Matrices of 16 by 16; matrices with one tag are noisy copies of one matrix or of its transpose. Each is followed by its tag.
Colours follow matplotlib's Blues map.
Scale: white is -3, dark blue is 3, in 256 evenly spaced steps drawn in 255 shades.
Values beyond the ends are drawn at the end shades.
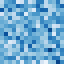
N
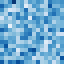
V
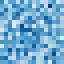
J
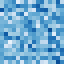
N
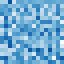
N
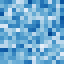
V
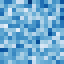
V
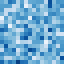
V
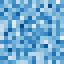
J
